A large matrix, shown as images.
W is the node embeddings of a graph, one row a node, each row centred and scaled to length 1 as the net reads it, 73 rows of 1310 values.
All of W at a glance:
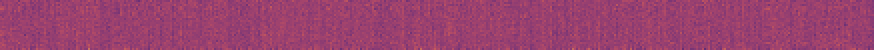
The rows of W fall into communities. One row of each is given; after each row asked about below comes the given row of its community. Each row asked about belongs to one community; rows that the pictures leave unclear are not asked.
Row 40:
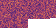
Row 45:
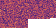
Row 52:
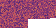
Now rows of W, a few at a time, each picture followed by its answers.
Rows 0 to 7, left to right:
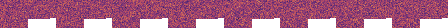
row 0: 45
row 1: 40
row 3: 52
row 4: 40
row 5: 52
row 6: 40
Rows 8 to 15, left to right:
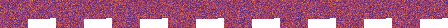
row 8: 52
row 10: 52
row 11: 52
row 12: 52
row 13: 52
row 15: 52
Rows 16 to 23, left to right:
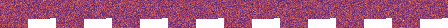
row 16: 52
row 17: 45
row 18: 45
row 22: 52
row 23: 45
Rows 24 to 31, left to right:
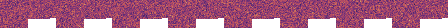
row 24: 52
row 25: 40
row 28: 52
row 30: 45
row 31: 40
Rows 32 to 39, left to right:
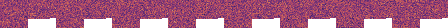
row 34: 45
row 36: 52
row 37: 40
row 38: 52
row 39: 45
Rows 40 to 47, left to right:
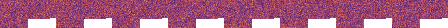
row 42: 40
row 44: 45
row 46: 40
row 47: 52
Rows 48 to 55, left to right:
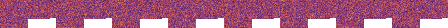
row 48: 45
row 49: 45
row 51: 40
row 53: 52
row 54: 45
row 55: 40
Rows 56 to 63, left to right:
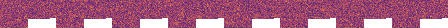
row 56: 40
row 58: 40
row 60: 52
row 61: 45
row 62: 45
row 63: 52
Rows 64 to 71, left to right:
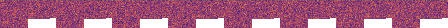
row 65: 40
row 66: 45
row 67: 52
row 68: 40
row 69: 40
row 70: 52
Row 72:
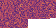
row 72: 40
